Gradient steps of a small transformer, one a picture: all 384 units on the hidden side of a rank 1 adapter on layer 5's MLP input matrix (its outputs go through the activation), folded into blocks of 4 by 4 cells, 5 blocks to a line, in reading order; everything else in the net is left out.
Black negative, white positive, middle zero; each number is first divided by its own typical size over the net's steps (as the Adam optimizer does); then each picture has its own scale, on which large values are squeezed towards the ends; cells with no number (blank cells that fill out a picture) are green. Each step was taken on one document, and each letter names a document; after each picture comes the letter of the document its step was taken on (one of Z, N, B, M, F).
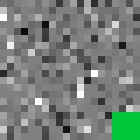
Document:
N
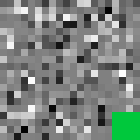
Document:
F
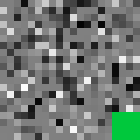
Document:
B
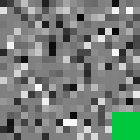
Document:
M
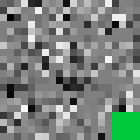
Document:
B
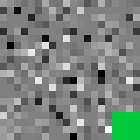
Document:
N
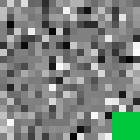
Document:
B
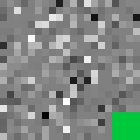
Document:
F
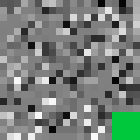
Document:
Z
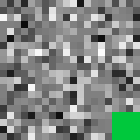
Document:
B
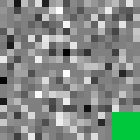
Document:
F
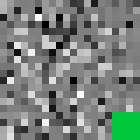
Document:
N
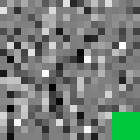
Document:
N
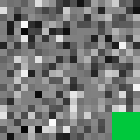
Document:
B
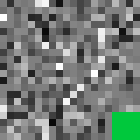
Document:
N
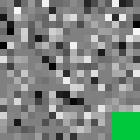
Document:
B
